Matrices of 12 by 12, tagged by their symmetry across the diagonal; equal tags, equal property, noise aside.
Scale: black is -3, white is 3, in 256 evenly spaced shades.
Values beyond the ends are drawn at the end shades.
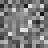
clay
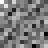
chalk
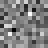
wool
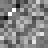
chalk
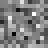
wool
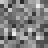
clay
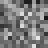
clay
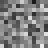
clay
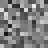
wool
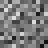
chalk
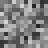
chalk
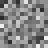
chalk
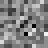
chalk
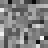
wool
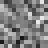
wool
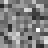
wool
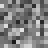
clay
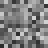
wool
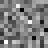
clay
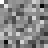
chalk
